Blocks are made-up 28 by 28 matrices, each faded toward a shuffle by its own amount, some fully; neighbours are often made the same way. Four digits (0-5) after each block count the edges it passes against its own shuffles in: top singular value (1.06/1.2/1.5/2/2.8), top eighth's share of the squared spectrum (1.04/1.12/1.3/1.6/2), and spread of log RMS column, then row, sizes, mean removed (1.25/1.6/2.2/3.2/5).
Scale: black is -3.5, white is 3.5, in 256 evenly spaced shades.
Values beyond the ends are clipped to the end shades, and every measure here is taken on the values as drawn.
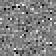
1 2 0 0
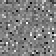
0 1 0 0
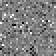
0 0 0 0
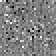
1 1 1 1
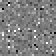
1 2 1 0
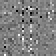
3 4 2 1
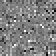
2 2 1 0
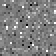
0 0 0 0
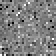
1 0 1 0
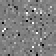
0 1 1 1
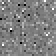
1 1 0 0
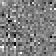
3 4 2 1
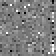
3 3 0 0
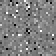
1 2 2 0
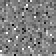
0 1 0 0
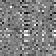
3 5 2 2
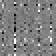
3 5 2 1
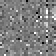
3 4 1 0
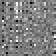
3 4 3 2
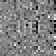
3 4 2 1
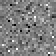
0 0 0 0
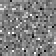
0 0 0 0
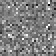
1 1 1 1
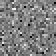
1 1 1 0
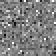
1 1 0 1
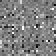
2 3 2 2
